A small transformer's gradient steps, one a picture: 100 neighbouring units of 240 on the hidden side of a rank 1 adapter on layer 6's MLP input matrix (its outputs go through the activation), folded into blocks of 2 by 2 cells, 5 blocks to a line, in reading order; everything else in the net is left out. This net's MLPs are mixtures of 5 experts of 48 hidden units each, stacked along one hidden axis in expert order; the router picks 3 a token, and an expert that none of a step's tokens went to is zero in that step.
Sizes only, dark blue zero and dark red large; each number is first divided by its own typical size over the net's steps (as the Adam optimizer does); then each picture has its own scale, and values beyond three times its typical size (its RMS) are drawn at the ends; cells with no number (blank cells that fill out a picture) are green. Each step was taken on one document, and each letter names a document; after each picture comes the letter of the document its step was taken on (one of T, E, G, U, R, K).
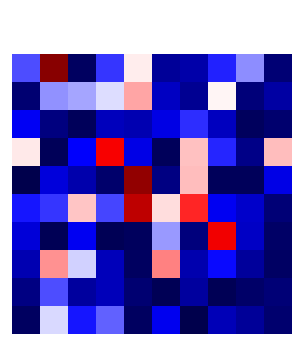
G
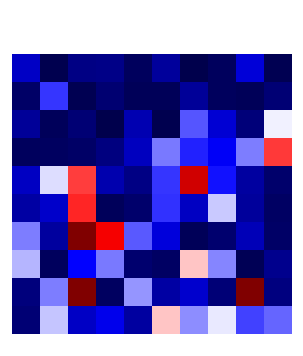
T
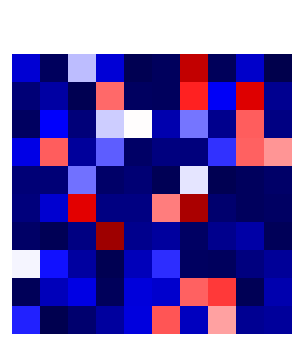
T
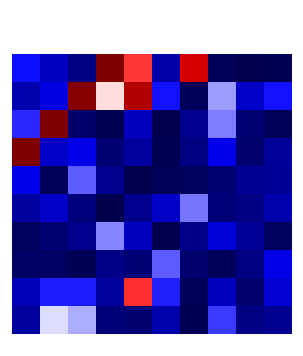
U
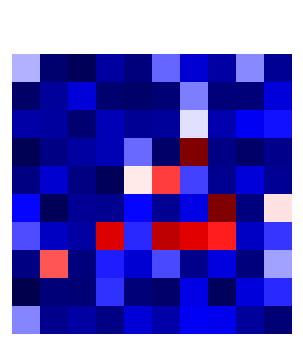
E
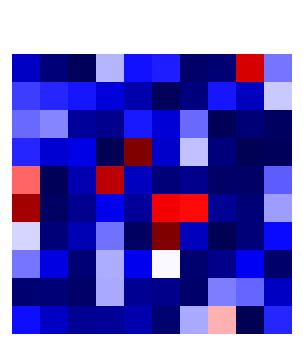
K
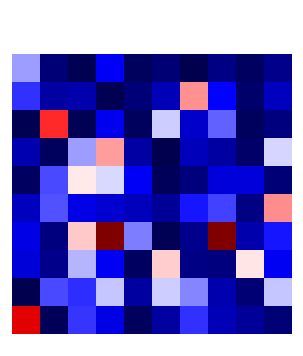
E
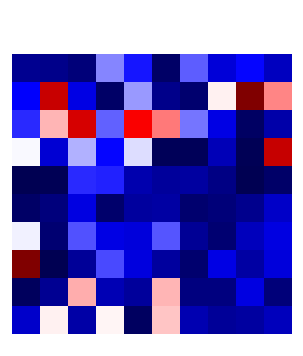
K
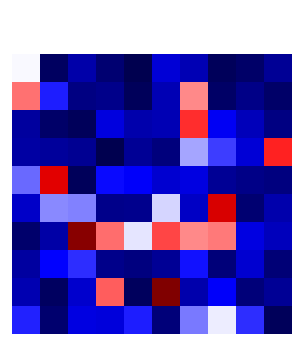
E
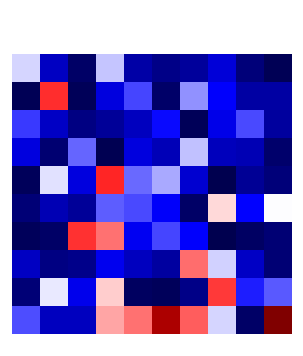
G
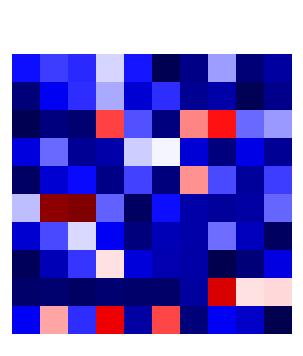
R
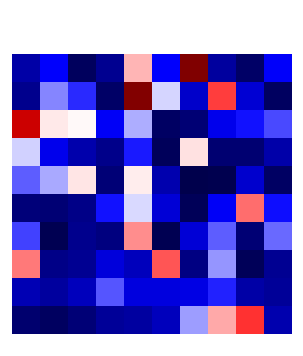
K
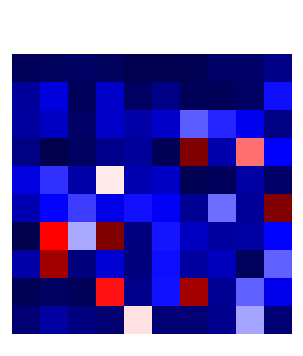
E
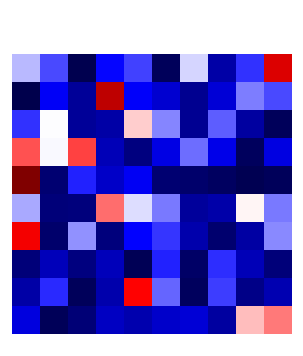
K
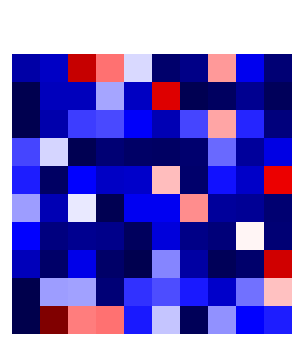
R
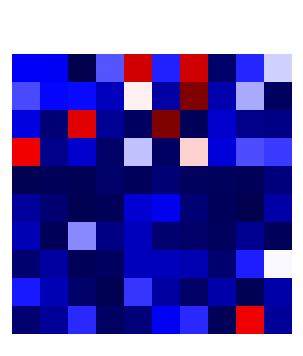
U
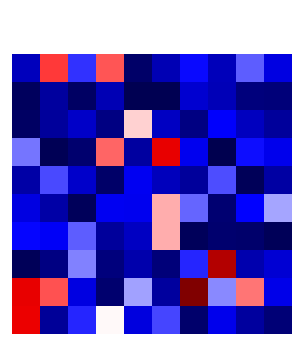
G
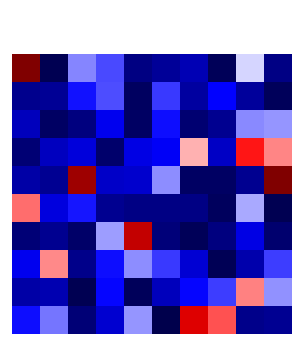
R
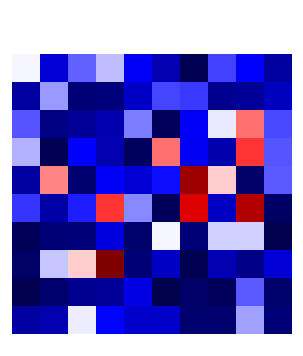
G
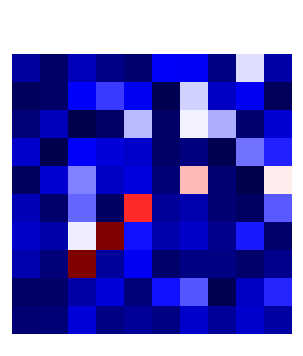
T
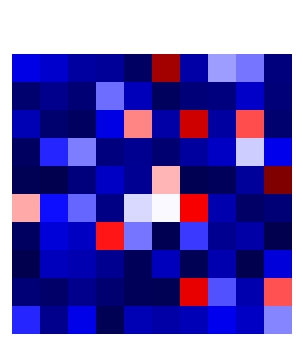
T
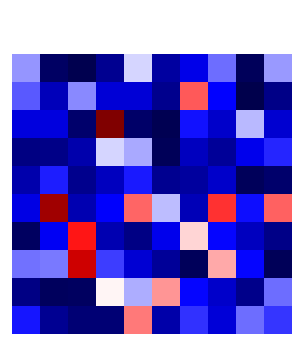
E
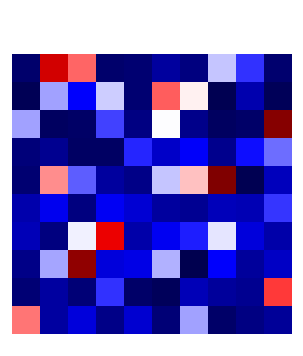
G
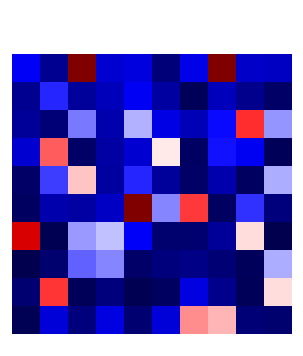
R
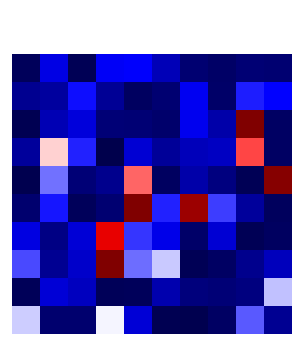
T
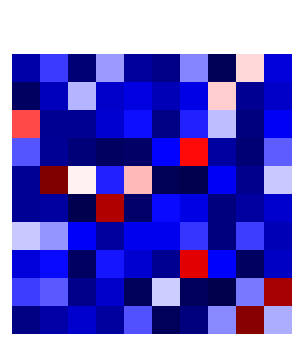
T
